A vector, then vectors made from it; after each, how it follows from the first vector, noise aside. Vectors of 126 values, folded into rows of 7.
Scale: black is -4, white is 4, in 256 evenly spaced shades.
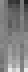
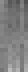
shrunk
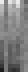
reversed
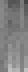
shrunk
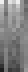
reversed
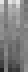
reversed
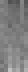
shrunk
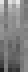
reversed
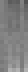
shrunk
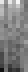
reversed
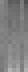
shrunk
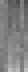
shrunk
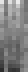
reversed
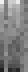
reversed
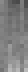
shrunk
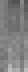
shrunk
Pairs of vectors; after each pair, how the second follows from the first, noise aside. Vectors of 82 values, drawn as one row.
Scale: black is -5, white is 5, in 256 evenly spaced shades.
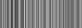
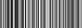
scaled up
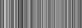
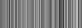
reversed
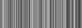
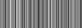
shuffled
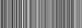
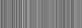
shrunk
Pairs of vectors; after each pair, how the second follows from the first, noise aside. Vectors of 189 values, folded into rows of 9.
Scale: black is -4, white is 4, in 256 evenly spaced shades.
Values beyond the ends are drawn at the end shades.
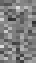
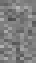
shrunk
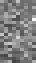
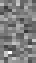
shuffled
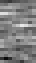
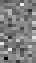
shuffled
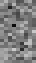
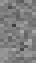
shrunk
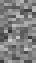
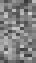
shuffled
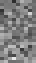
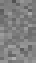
shrunk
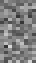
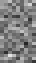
shuffled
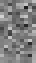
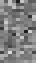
shuffled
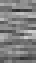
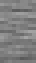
shrunk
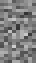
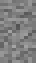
shrunk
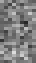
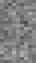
shrunk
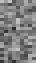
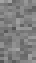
shrunk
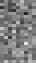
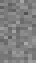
shrunk
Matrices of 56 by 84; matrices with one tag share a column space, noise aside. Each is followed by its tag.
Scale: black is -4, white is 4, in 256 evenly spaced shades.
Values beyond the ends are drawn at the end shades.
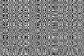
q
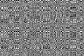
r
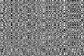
q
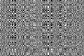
q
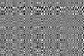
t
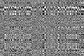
t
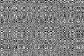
r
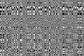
t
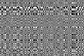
t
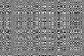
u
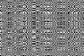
u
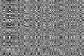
q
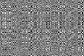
u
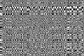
t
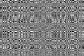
r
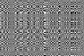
u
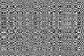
u
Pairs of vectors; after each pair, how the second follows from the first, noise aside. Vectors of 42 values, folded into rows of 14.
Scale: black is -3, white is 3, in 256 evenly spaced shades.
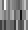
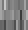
shrunk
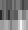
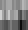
negated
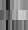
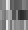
negated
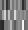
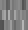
shrunk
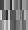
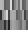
negated
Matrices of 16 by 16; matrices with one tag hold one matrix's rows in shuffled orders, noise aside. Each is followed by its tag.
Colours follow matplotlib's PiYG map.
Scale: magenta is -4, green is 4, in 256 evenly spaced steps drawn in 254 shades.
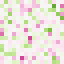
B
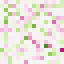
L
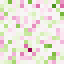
B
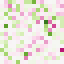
L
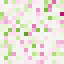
L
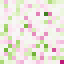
L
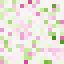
B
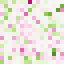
B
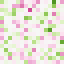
B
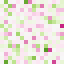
L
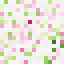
B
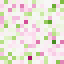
B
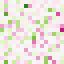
L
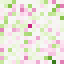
B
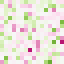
B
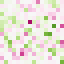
B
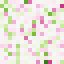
L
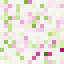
L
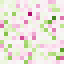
B
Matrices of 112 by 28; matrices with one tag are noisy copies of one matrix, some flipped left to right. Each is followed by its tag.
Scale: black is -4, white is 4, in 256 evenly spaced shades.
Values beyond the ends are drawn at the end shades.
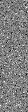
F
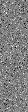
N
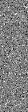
F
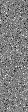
N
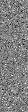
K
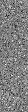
K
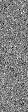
N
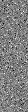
N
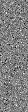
N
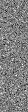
K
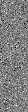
N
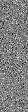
N
